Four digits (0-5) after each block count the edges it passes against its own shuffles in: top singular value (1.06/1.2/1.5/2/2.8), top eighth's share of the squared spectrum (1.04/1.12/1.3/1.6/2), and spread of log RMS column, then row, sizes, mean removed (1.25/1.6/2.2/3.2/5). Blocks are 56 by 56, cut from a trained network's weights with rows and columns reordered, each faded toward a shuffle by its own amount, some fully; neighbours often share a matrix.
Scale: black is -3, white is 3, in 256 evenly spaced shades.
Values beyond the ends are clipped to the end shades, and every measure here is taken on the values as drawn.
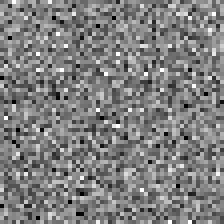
0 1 0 0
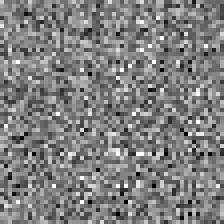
3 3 1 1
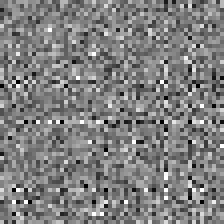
4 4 2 2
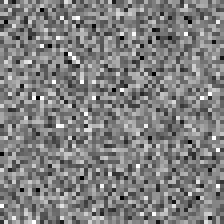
0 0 0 0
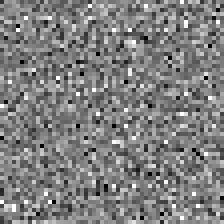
0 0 0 0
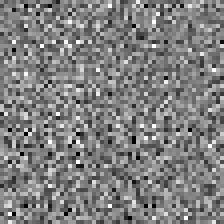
3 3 2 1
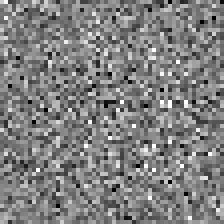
3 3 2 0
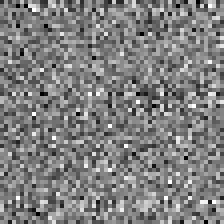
3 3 0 2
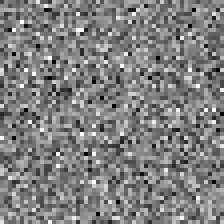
0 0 0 0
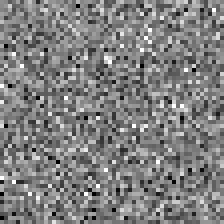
1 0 0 0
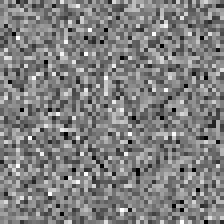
0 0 0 0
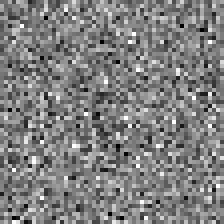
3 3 1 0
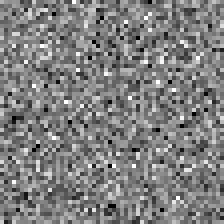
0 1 0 0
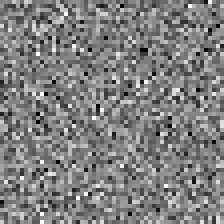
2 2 0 0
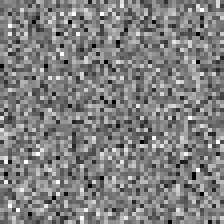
1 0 0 0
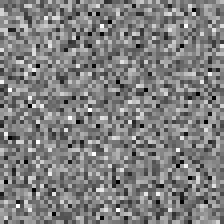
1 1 0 0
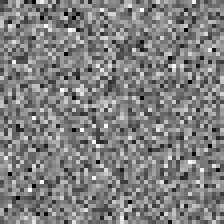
0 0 0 0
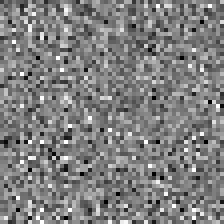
3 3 2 1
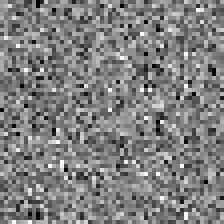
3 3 1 0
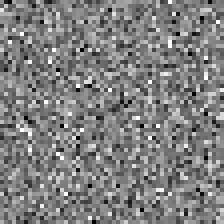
2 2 0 0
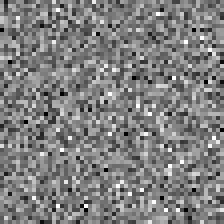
0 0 0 0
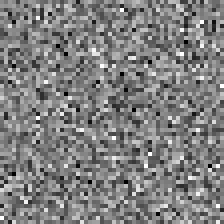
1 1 0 0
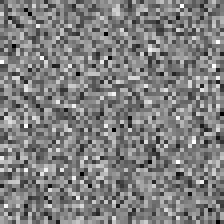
2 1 1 0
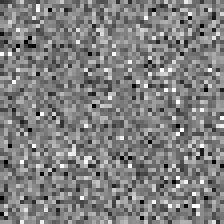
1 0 0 0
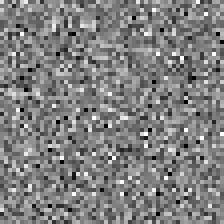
1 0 0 0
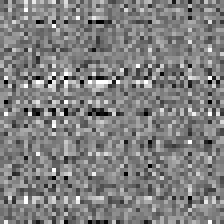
4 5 3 3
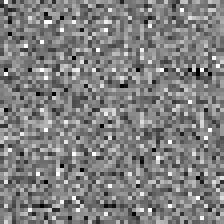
2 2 0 1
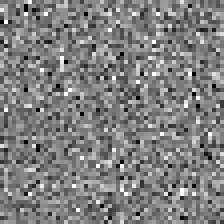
2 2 1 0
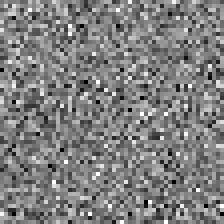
3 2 0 1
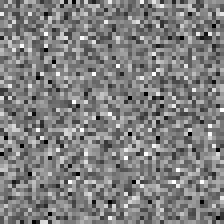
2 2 0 1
